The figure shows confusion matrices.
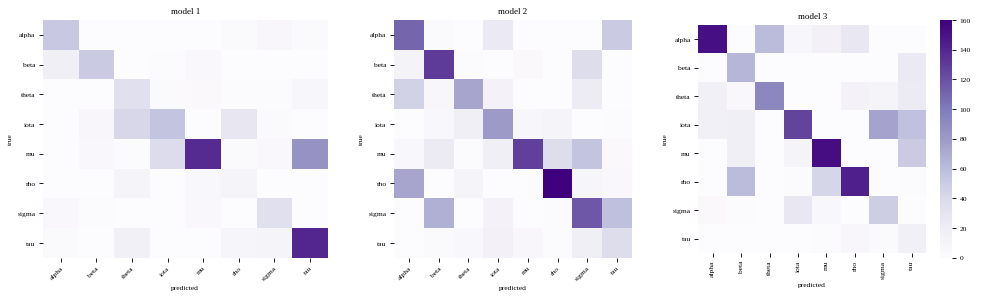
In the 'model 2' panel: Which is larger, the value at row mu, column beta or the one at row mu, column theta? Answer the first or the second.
the first
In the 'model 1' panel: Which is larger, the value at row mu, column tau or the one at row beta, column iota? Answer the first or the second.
the first
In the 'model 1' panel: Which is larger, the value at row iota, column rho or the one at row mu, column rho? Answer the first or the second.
the first
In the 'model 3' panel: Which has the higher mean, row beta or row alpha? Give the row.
alpha
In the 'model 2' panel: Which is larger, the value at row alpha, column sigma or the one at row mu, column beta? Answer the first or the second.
the second
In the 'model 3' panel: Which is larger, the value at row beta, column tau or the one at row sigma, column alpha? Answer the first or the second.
the first
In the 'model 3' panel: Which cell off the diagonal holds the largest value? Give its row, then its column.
iota, sigma
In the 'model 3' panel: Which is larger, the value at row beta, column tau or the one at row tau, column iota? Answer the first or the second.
the first
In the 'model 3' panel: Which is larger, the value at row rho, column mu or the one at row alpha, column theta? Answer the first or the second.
the second
